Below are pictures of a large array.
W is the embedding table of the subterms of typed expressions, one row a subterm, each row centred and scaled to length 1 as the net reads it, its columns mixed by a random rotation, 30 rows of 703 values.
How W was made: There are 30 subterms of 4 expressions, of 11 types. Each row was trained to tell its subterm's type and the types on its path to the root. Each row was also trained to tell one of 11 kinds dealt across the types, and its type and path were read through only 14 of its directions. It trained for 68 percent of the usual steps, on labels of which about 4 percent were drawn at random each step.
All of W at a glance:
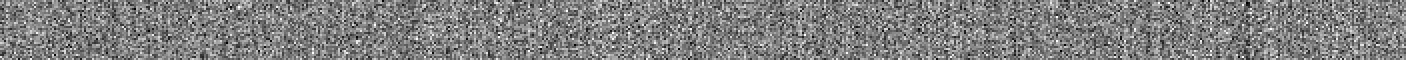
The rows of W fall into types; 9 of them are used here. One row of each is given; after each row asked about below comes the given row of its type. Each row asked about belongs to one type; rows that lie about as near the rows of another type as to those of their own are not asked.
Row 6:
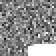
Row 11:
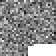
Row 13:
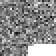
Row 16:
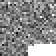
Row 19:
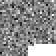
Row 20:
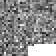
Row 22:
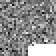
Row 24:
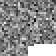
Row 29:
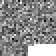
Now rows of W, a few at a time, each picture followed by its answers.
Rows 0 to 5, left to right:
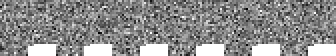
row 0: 20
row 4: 11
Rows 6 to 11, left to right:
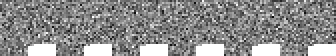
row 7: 13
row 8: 20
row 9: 16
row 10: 6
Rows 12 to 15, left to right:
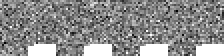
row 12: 29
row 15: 20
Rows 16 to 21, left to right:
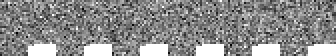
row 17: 13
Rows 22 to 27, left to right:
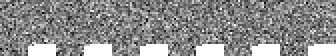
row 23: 13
